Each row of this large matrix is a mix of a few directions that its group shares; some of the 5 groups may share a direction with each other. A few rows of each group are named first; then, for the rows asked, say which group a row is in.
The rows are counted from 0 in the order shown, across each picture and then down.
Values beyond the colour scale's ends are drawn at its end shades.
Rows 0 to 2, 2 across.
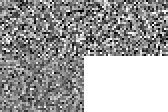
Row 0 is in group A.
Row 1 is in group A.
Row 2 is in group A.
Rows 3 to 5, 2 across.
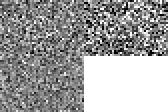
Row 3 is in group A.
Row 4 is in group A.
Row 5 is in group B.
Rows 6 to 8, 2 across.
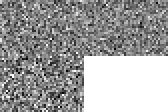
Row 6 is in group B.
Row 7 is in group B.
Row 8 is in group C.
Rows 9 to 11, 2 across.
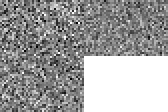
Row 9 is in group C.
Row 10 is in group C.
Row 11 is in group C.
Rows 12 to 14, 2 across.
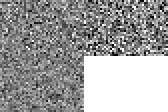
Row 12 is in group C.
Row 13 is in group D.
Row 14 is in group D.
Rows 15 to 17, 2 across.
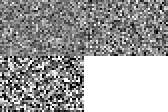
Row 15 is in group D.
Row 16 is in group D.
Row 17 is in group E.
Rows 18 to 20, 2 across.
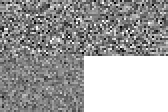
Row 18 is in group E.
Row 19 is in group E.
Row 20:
C
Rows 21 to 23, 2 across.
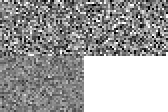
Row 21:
D
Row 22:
C
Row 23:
C
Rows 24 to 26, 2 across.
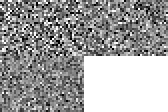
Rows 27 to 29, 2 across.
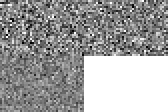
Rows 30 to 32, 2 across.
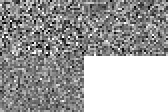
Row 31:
D
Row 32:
A
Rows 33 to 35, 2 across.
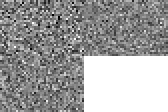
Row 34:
D
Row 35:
B
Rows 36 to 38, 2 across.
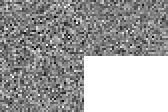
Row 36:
D
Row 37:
E
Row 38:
A
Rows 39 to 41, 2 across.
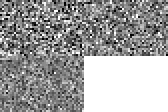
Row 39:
B
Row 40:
D
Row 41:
D
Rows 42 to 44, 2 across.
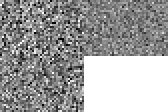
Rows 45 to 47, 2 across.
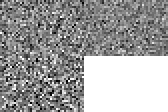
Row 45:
B
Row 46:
E
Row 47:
C
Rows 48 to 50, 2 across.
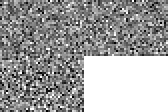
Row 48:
E
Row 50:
A
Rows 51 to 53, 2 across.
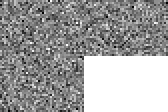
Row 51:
E
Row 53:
B
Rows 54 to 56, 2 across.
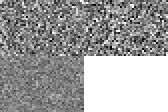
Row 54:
B
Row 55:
E
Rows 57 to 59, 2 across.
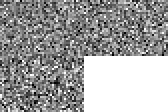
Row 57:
A
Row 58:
A
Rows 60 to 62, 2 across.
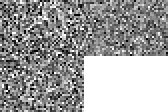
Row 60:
A
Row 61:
E
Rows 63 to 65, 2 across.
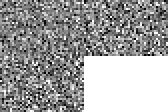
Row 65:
D
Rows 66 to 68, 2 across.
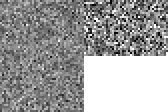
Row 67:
E
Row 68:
E
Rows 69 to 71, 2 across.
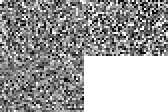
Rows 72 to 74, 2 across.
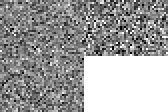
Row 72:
D
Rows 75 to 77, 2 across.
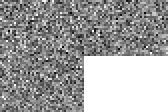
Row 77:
C
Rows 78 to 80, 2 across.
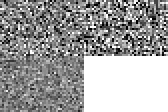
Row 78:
A
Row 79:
C
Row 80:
A
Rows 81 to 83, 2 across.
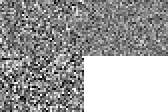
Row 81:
B
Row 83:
D
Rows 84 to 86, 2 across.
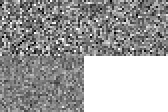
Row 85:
D
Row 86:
B
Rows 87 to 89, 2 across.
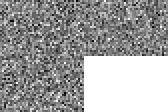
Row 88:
C
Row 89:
C
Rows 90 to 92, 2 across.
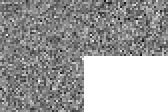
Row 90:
D
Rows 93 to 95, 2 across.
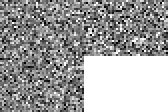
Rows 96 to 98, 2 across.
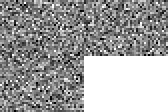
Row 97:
B
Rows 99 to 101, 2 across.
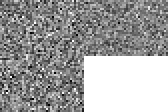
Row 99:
A
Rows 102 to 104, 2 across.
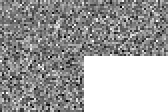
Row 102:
B
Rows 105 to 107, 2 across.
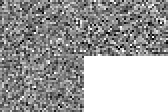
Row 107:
E
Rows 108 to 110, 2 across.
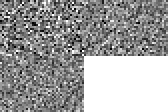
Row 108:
B
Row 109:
E
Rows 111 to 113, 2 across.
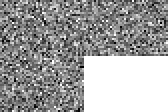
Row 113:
A
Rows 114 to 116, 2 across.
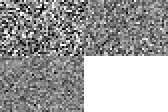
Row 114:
A
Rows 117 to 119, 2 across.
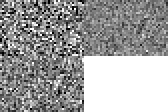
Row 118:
B
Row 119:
B
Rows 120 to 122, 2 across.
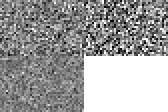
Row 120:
B
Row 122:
D
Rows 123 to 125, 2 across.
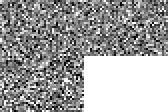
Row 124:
C
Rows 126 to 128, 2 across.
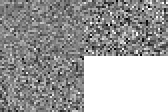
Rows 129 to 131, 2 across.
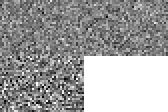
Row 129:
E
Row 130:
C
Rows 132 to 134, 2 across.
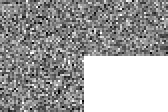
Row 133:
D
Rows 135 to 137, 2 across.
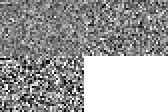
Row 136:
B
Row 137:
A
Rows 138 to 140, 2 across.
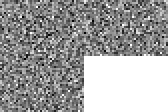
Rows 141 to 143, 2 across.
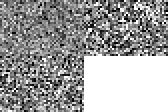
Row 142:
C
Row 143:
B
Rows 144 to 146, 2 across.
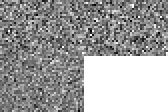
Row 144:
D
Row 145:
D
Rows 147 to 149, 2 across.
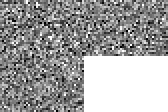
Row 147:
C
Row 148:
E
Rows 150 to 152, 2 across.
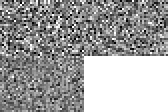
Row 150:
B
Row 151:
D
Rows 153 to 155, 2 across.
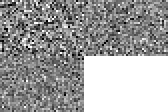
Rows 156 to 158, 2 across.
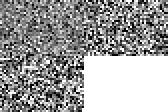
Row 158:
A
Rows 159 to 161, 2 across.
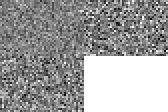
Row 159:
A
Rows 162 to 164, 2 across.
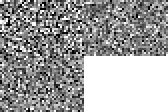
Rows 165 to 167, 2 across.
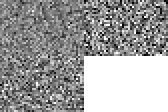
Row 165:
A
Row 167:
D
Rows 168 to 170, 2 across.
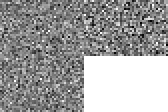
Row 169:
B
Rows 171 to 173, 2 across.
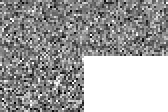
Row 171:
A
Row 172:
C
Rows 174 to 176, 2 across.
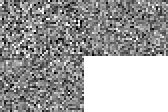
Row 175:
B
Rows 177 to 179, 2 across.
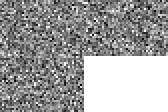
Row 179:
A
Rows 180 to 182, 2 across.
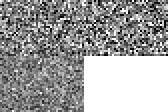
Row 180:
B
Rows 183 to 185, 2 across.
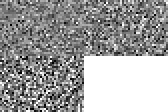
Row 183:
E
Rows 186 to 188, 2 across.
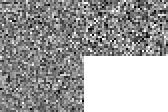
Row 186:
C
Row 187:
A
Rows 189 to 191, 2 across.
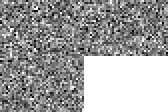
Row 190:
C
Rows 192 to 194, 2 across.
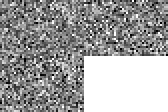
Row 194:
C
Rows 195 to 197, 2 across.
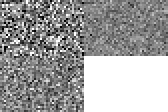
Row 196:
A
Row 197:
A
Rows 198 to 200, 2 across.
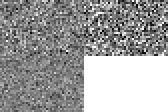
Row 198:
D
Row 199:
A
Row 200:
E
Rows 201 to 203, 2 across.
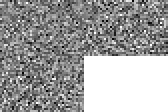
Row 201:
D
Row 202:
D
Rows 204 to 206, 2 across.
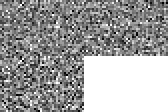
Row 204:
B
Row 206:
B
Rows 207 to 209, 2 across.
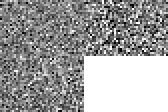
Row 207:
D
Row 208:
E
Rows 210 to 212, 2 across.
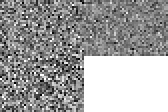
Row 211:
E
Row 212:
C
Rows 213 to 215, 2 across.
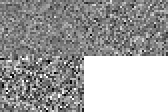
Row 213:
D
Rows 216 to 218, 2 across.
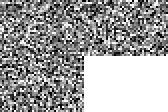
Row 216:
D
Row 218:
C
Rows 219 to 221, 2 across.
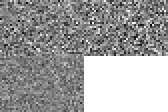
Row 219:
D
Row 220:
C
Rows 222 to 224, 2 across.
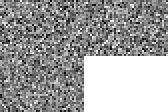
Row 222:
A
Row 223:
E
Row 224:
B
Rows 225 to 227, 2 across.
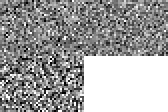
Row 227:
A
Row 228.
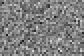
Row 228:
E
